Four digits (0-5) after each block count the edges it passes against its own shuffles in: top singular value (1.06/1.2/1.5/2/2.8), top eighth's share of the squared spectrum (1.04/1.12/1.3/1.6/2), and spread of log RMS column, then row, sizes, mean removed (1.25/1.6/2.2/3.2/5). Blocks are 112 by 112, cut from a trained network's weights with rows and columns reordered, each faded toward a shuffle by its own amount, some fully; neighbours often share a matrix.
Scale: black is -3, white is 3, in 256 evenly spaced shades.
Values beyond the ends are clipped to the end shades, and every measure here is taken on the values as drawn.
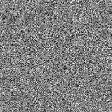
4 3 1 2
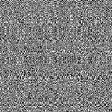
5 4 2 3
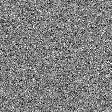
2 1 0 0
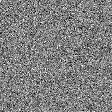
2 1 0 0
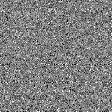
4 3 1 2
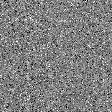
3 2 0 0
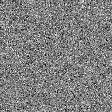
3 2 0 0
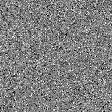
3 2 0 0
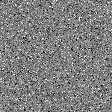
0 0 0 0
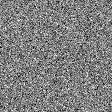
0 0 0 0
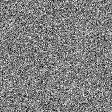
2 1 0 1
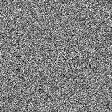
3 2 0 0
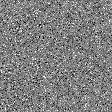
0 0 0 0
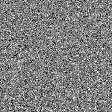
3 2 0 0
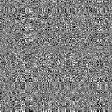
5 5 3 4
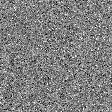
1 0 0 0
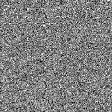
3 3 0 2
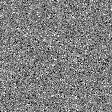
0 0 0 0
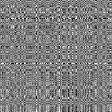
5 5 4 4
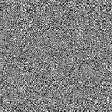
4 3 1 2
